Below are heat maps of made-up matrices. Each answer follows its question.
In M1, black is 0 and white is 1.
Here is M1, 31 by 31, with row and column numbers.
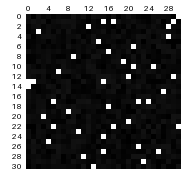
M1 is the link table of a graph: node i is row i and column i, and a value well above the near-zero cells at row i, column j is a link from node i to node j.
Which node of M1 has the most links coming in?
node 15
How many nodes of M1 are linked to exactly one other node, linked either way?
2
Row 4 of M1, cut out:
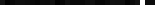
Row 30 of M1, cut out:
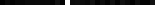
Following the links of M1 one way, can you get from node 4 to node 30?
no
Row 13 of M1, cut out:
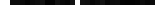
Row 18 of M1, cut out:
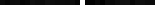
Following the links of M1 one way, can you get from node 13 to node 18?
no
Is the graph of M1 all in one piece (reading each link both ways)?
no
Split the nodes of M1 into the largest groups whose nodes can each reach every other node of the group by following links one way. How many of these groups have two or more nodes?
3
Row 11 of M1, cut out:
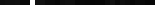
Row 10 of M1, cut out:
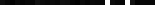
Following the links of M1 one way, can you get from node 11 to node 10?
yes
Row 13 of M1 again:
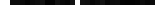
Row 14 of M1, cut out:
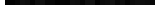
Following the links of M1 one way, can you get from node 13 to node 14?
yes
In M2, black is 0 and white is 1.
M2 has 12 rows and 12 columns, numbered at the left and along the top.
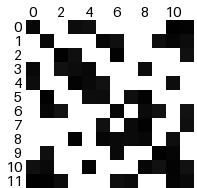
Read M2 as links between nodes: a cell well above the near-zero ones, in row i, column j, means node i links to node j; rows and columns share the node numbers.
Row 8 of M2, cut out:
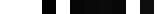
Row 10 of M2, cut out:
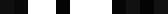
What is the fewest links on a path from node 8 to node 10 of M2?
2
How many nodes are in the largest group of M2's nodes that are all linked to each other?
4
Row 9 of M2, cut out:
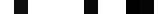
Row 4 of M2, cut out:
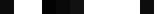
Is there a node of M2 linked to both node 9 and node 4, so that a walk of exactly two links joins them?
yes
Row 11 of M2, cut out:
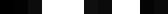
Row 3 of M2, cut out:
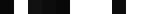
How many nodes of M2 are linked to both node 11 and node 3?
2
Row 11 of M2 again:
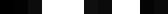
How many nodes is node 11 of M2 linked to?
5
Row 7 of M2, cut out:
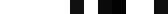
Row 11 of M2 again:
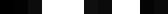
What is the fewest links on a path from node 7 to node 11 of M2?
2
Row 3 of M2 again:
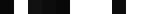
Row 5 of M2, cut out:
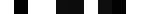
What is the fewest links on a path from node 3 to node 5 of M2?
1
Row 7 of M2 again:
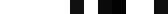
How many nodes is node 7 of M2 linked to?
8
